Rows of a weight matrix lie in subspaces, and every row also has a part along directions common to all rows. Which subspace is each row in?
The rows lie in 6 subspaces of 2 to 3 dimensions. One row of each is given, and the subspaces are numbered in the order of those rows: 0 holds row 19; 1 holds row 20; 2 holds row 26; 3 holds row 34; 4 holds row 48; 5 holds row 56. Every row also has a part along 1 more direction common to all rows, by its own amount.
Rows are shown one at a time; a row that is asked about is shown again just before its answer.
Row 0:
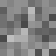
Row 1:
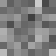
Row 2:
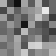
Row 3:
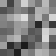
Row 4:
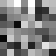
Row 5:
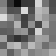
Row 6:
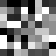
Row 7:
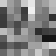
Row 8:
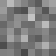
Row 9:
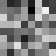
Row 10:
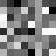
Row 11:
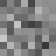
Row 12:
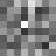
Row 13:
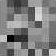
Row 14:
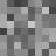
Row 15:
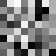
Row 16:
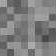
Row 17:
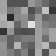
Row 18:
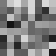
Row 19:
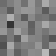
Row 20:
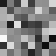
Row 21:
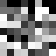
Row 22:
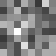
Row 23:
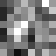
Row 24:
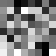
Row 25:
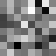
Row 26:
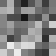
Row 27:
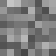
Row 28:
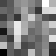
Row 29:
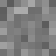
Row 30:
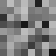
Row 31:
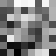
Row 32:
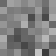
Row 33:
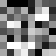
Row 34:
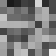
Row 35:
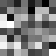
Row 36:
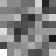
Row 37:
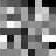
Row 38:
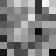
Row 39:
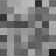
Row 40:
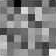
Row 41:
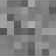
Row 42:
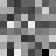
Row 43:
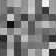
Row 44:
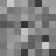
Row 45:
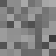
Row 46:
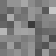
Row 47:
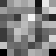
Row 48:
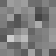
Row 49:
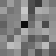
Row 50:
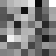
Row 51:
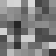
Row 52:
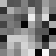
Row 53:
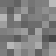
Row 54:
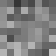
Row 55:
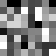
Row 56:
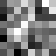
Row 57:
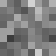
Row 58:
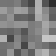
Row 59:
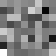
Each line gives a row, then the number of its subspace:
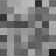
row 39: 3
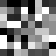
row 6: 5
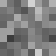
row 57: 4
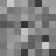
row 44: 3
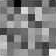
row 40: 2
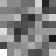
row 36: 5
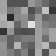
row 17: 1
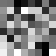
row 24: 2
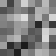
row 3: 2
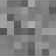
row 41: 1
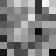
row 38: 5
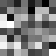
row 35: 0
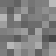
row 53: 0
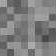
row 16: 4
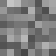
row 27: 3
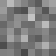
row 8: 3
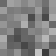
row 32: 4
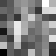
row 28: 5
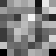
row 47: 5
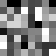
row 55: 2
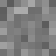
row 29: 3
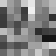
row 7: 4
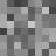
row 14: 1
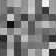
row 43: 0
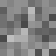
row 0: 4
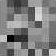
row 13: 4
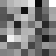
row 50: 0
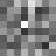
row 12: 3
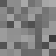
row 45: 1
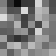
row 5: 0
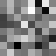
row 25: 2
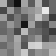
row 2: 4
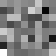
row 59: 5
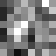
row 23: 5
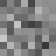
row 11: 1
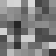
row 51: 5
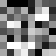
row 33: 4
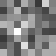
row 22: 5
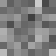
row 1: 5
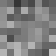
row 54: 2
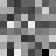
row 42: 0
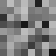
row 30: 3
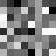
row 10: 1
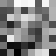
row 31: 2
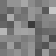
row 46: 1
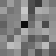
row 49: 3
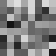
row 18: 0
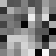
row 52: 4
